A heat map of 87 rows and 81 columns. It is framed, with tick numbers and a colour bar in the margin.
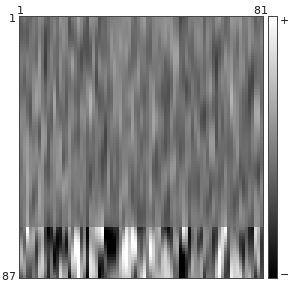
There is no overall slope. The top part is calmer, up to a seam about 80% of the way down. The distribution is heavy-tailed on both sides. The halves do not mirror each other. Streaks run downward.
